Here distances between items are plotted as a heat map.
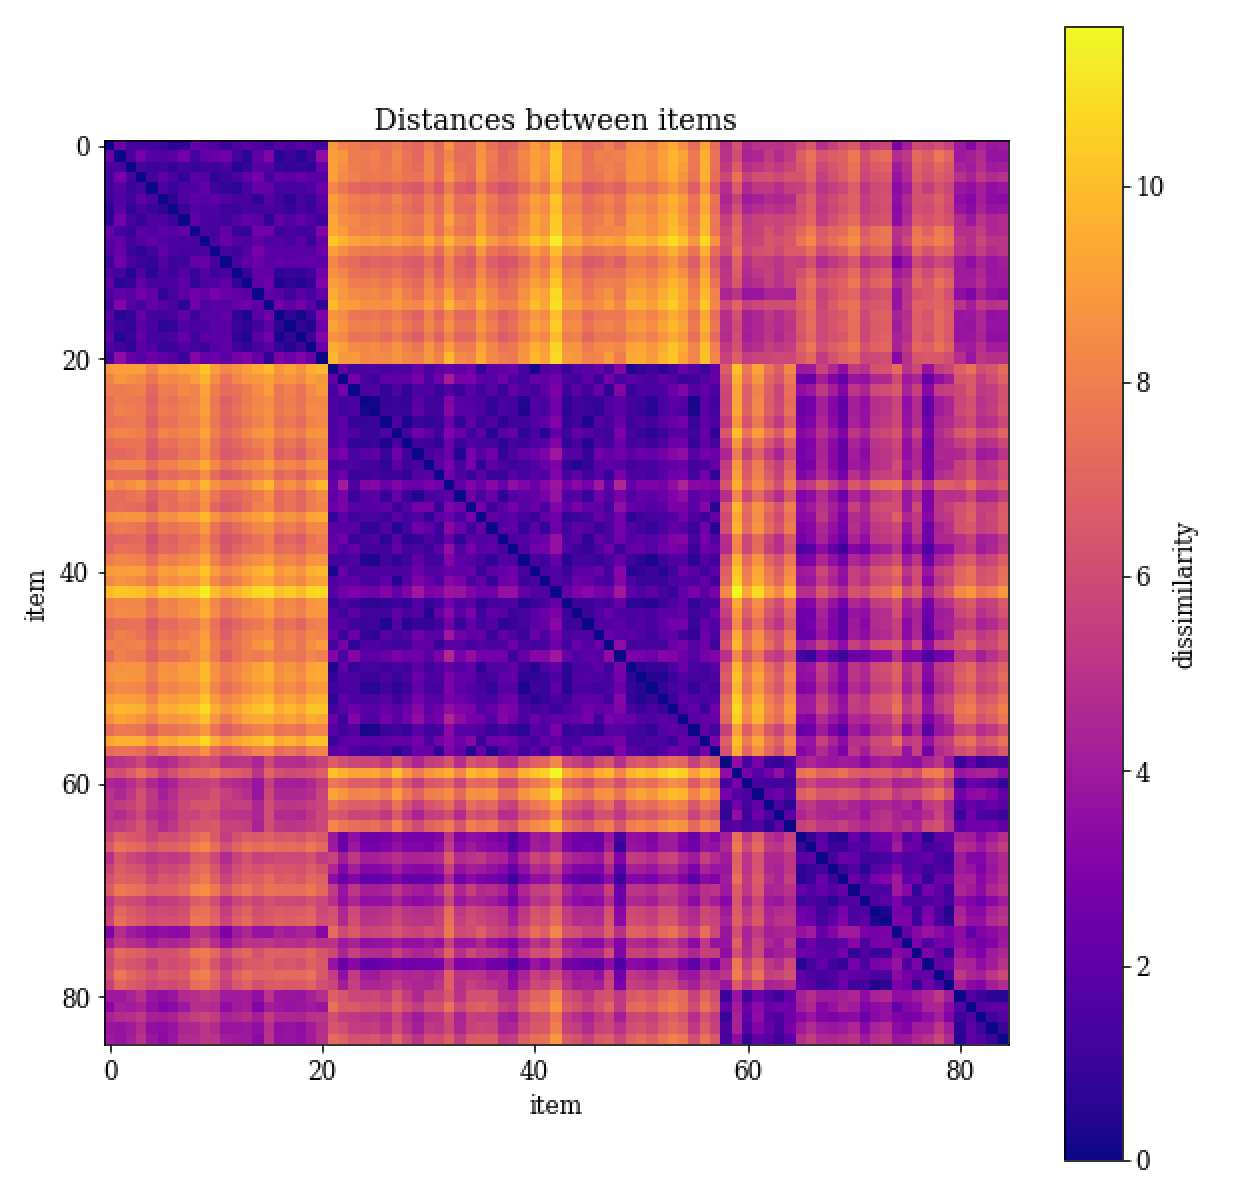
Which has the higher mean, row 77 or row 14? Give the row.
14
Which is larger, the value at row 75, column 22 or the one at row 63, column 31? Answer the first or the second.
the second
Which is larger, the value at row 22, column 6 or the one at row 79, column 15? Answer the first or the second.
the first
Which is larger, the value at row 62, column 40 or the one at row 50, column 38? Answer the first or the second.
the first
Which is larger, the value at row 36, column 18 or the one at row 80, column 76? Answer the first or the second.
the first
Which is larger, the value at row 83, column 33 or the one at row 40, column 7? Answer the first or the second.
the second
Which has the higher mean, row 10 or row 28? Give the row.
10
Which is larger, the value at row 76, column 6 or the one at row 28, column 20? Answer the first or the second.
the second
